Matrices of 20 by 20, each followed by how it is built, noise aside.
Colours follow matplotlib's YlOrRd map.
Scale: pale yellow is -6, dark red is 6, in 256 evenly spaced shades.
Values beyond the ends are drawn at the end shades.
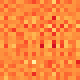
low rank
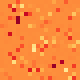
sparse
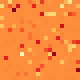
sparse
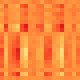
low rank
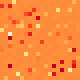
sparse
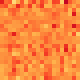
low rank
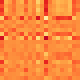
low rank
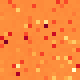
sparse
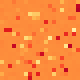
sparse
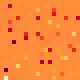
sparse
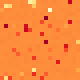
sparse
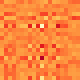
low rank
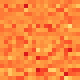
low rank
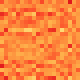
low rank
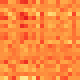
low rank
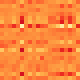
low rank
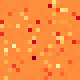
sparse
